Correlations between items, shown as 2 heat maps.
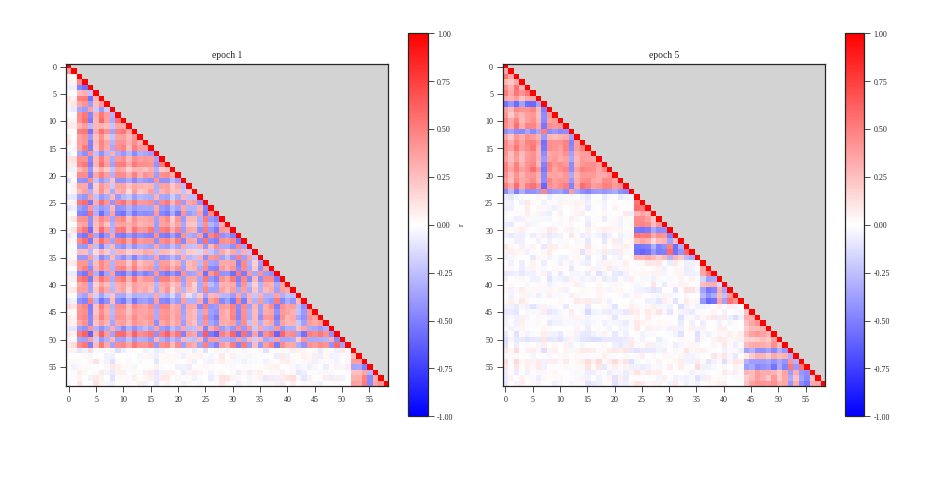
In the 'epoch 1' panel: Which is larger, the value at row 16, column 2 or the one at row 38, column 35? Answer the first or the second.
the second
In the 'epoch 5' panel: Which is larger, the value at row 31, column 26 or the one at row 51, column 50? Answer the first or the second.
the first
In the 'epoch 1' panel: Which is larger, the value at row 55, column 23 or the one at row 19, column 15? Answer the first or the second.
the second
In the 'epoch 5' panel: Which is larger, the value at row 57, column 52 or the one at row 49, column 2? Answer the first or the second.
the second
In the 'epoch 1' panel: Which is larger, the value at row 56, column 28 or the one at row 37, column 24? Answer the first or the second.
the first
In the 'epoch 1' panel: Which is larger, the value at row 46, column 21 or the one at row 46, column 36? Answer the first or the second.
the second
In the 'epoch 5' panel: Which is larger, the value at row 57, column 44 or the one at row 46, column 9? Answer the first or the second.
the first
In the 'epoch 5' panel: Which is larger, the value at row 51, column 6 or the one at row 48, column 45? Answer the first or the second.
the second
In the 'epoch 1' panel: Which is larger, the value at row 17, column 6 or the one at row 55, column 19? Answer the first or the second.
the first
